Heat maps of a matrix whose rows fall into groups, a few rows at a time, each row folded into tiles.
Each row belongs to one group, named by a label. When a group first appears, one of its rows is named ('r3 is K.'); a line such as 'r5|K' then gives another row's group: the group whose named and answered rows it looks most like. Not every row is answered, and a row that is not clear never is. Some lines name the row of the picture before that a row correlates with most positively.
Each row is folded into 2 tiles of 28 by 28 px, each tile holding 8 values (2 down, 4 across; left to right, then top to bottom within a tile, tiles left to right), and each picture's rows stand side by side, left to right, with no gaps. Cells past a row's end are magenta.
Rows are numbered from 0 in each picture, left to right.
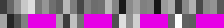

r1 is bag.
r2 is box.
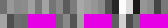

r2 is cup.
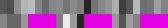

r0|box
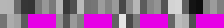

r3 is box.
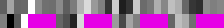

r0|bag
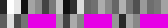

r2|bag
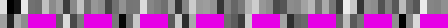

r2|bag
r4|bag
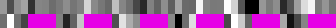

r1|bag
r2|box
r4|box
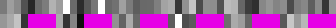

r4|box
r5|box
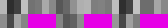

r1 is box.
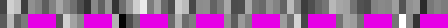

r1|box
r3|cup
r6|box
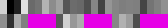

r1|box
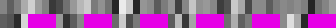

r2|cup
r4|cup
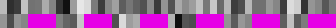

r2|box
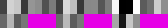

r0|cup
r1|cup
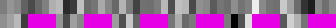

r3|cup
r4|bag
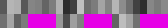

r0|cup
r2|box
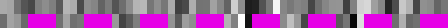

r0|box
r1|cup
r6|bag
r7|cup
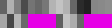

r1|box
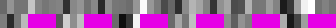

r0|bag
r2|bag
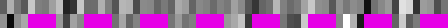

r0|bag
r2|cup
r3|cup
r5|bag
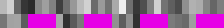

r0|box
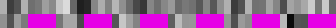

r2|box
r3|box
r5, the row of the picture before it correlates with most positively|1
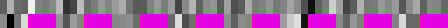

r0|bag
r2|box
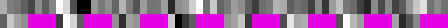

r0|box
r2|bag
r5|box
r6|box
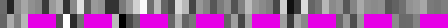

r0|box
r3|cup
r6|bag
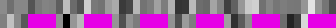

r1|bag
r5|bag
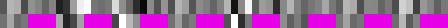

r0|cup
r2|box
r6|cup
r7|cup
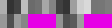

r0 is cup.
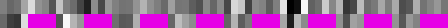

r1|box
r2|bag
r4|cup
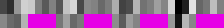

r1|cup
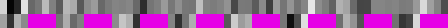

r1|cup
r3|bag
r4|box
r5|bag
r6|box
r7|bag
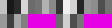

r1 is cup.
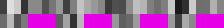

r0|cup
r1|bag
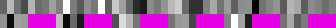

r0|bag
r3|box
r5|cup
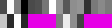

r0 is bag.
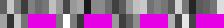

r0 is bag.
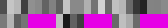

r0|cup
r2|box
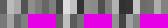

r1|cup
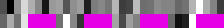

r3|bag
